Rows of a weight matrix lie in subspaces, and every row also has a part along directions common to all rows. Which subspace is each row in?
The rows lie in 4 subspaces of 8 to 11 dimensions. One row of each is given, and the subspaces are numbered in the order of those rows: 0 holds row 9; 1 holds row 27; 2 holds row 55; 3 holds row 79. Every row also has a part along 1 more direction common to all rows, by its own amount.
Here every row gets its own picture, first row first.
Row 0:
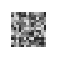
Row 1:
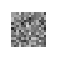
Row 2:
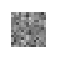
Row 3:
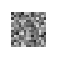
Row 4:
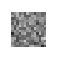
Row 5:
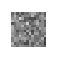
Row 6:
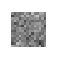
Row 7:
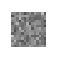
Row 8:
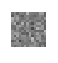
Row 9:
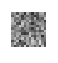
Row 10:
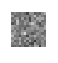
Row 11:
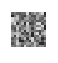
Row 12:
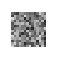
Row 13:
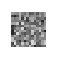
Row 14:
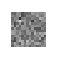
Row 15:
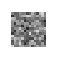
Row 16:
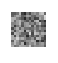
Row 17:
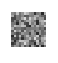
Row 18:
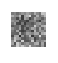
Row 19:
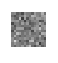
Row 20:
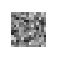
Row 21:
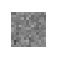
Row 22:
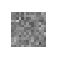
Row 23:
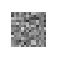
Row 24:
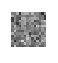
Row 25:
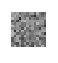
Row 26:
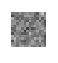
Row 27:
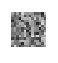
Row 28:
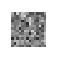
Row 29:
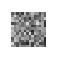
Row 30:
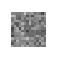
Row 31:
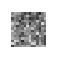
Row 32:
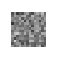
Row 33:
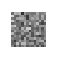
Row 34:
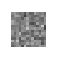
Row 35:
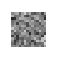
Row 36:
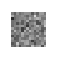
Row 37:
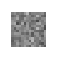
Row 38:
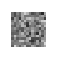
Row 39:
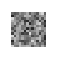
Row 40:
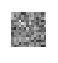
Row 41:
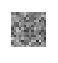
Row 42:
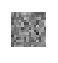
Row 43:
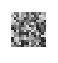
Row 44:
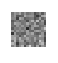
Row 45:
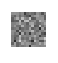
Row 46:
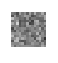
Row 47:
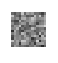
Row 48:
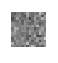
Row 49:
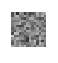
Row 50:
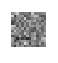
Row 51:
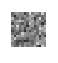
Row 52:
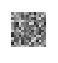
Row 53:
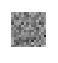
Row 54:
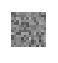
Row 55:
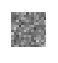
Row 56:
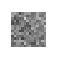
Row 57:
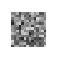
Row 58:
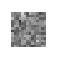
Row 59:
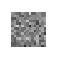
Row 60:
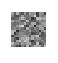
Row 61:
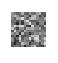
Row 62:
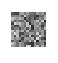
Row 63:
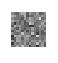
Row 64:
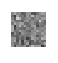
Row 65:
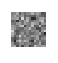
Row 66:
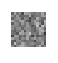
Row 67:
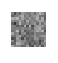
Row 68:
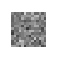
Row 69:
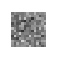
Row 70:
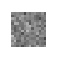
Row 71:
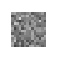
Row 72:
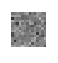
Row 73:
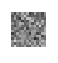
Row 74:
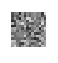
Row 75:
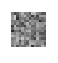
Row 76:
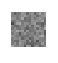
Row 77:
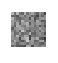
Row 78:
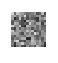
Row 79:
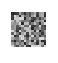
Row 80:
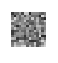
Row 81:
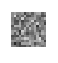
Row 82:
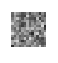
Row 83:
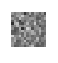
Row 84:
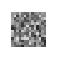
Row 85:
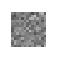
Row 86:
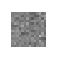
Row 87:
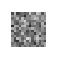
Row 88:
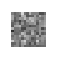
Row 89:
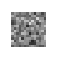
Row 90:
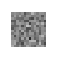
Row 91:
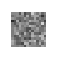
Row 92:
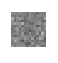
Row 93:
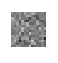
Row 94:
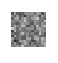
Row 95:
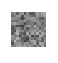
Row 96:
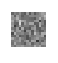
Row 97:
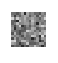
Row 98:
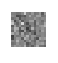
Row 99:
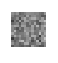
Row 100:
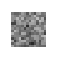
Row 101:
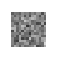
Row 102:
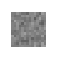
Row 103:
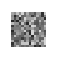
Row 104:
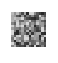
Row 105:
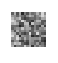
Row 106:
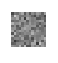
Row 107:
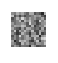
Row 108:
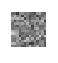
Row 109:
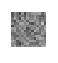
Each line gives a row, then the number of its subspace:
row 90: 1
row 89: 0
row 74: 1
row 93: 3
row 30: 2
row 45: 3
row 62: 0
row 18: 3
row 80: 1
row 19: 3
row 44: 0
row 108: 0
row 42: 1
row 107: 3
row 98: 2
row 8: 0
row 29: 3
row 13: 3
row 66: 1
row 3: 1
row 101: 1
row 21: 3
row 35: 2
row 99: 2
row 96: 2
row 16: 2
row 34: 0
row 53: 0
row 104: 3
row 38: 1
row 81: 1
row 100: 0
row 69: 3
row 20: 0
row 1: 1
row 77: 3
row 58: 2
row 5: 3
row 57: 0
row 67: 0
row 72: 2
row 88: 2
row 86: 0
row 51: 0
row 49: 3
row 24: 2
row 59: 1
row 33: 1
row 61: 1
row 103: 3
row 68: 0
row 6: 0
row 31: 0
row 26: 0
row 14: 2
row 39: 0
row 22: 3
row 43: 1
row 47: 2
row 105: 1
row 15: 0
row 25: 3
